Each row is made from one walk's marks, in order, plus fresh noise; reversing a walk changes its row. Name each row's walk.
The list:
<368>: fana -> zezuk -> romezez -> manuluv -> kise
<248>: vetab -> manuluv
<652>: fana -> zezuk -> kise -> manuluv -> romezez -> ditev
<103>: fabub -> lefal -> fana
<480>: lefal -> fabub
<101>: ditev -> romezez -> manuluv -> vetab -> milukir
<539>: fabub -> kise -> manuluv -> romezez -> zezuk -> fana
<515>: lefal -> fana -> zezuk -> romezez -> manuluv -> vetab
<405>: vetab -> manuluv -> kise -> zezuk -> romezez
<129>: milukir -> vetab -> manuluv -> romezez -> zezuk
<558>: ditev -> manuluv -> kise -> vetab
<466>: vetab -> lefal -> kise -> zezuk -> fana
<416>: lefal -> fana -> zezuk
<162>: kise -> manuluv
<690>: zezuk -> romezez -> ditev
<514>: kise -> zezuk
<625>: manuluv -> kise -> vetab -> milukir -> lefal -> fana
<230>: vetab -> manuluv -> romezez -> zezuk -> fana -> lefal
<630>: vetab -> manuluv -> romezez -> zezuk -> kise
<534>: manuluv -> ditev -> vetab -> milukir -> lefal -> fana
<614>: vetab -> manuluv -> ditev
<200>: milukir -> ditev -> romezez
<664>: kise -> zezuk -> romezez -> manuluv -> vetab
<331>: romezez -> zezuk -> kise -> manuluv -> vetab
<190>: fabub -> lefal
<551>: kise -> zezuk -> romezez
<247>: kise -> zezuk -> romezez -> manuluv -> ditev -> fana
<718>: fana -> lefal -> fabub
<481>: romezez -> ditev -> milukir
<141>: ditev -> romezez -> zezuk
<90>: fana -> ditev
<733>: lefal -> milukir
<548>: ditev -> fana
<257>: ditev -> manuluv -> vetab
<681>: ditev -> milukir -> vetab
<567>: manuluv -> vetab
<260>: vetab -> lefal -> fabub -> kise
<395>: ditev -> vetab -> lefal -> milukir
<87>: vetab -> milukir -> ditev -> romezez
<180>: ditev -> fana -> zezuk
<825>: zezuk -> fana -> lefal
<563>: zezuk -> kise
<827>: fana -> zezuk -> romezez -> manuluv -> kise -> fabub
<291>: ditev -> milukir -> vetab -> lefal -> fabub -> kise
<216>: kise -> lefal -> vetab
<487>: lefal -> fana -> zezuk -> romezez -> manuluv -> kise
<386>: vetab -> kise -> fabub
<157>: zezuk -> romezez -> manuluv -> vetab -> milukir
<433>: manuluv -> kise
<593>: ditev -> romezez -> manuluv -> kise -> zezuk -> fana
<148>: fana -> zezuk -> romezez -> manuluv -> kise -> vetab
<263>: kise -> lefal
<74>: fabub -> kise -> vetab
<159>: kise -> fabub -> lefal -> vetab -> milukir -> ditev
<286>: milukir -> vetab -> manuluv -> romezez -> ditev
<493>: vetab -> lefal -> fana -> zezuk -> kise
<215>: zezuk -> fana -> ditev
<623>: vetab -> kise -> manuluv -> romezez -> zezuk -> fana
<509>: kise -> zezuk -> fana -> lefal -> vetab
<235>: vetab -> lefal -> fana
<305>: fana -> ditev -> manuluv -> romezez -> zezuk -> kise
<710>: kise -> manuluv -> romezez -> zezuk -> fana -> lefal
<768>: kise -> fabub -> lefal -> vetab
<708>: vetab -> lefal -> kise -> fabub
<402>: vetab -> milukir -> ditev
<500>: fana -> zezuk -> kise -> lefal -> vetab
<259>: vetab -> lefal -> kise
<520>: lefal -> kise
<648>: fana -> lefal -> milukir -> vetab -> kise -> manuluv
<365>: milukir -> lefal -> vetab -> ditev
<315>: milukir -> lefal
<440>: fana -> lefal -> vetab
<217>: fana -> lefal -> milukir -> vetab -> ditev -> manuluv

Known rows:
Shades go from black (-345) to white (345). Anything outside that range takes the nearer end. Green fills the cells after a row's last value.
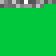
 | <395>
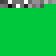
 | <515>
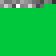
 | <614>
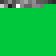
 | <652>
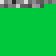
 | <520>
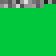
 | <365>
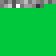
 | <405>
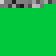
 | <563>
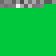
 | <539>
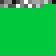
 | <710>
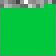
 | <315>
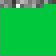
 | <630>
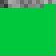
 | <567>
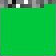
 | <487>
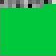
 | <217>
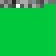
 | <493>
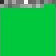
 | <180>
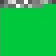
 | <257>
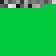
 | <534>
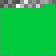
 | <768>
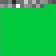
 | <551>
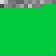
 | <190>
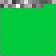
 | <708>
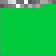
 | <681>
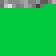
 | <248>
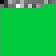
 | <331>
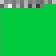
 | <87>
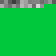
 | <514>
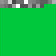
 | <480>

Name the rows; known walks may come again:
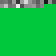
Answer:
<365>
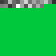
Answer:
<664>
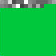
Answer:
<480>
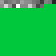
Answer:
<614>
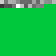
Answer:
<74>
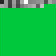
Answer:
<129>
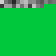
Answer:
<260>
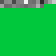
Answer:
<416>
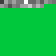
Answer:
<180>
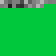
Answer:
<157>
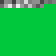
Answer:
<623>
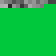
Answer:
<690>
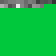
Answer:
<90>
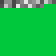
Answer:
<230>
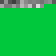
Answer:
<514>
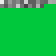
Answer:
<733>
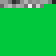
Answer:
<263>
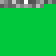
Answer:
<395>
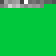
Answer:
<548>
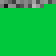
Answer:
<433>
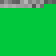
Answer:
<162>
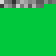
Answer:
<259>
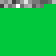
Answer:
<708>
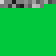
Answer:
<563>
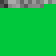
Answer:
<567>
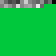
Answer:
<159>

